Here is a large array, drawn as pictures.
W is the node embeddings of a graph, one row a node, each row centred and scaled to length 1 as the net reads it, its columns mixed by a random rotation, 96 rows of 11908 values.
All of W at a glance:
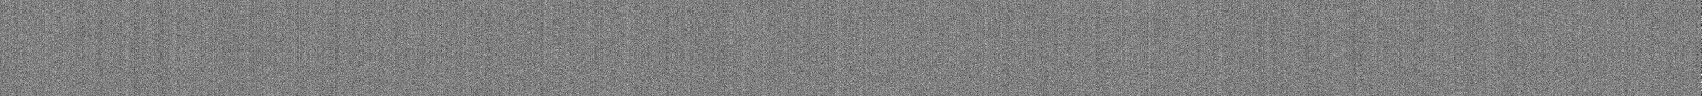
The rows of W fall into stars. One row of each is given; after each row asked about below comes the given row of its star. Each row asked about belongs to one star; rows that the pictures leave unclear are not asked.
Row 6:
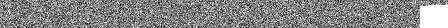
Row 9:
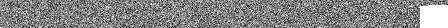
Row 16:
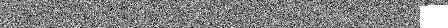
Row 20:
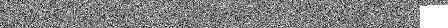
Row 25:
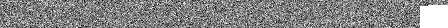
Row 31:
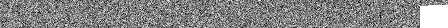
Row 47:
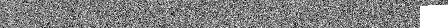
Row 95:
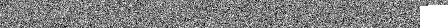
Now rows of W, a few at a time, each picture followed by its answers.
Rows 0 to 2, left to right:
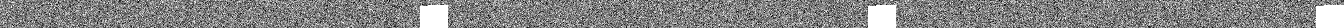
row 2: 16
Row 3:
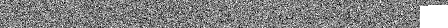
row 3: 31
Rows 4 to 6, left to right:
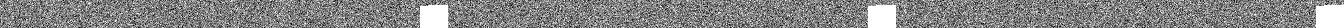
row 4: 6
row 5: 20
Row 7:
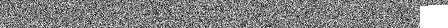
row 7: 25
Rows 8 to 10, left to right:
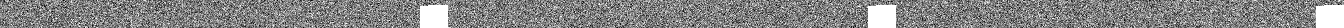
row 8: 6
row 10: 16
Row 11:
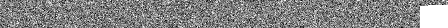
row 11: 31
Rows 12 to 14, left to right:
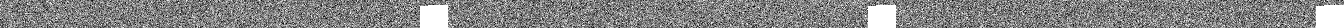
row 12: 31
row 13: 25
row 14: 47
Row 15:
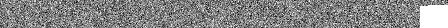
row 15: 47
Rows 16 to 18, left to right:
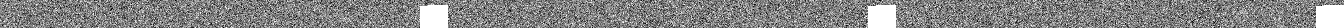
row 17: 25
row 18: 25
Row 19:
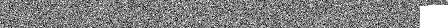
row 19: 9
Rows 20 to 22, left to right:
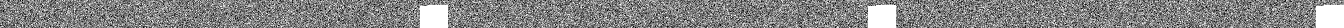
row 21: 9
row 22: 20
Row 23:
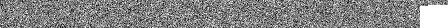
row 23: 95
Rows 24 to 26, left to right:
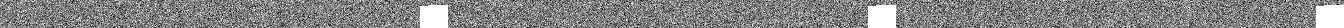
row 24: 16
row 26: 47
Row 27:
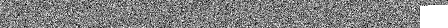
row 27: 31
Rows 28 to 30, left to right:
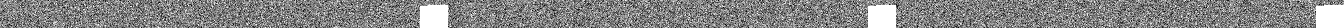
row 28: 20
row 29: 95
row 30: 95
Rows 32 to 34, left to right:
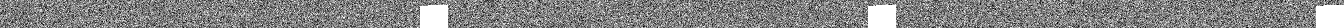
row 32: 6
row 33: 31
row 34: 47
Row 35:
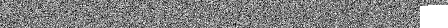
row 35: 20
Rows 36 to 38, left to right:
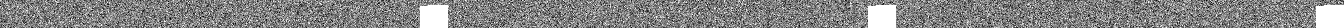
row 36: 20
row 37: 6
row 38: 16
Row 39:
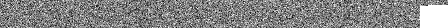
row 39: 95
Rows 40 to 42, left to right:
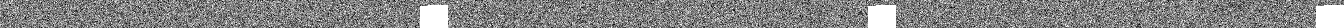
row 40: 20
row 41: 25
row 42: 47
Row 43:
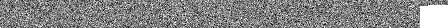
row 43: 9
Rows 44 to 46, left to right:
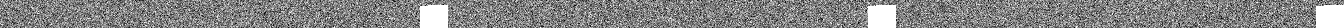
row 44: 20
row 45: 16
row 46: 31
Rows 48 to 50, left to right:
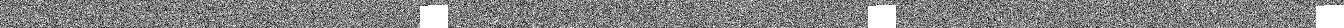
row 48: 25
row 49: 47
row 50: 16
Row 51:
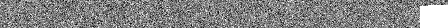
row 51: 16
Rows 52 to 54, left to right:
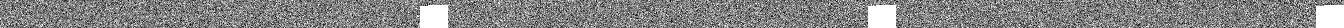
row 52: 25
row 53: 31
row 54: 31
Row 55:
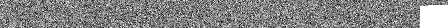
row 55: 31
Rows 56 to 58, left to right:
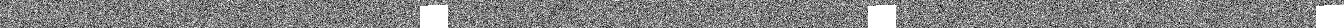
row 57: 47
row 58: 6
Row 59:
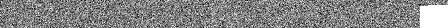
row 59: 47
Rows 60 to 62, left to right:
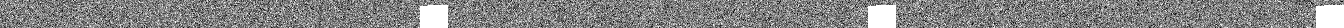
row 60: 20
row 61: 16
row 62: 16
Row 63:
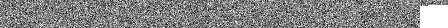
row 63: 25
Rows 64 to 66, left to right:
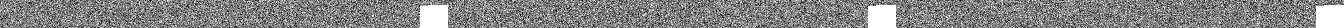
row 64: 47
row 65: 16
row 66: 9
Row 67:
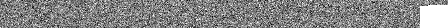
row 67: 9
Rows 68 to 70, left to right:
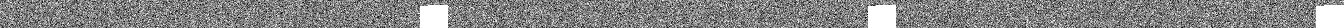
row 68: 47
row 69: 47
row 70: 20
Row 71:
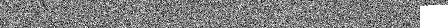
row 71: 31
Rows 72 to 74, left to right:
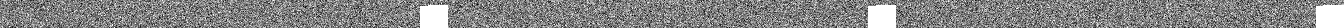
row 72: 9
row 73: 9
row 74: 20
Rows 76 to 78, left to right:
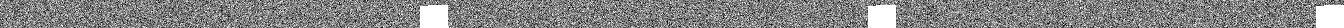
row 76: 31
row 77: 25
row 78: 9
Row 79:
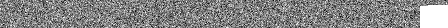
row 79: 31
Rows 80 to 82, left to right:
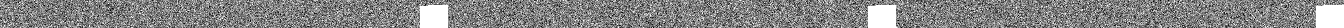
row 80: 16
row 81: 16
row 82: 20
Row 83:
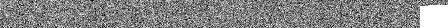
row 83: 31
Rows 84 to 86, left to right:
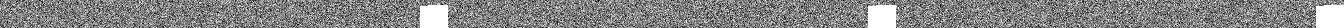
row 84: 47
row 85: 9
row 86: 6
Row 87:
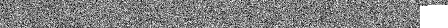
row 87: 95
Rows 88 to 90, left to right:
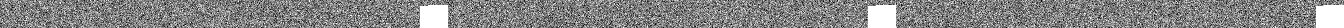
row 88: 9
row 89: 47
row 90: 47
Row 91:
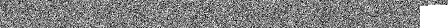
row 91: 95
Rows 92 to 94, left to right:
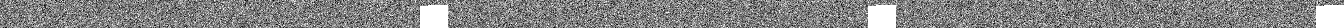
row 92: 6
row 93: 95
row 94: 16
